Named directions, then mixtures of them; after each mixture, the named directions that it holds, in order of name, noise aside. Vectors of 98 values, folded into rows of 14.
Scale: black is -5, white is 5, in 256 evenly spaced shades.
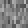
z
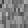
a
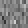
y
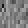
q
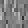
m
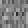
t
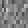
q, t, y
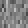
q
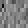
q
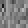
q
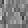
a, m, y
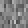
a, y, z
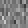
y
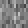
m, z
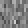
a, y, z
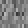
a, m, t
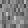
a, z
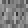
t, z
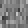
a, t, y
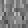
m, y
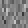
q, t, y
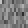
a, t, y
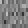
a, t, y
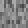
a, z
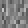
q, y, z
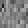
q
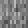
m, y, z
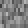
a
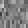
a, q
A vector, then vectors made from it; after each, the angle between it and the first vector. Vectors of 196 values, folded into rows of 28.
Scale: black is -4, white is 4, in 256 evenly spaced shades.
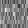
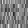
nearly opposite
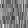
orthogonal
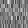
orthogonal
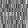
orthogonal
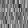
partly aligned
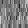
partly aligned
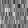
nearly parallel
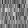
nearly parallel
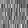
orthogonal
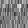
partly opposed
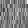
orthogonal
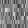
nearly parallel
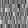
nearly parallel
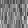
partly aligned
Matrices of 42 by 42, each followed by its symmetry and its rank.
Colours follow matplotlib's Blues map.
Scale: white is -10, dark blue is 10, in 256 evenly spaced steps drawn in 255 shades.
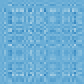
antisymmetric, rank two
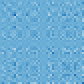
symmetric, rank three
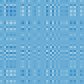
symmetric, rank one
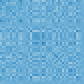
symmetric, rank three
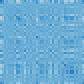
symmetric, rank three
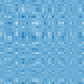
antisymmetric, rank two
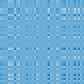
symmetric, rank one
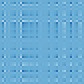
symmetric, rank one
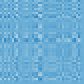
antisymmetric, rank two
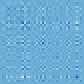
symmetric, rank three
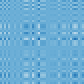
symmetric, rank one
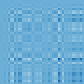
symmetric, rank one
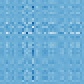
antisymmetric, rank two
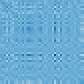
symmetric, rank three
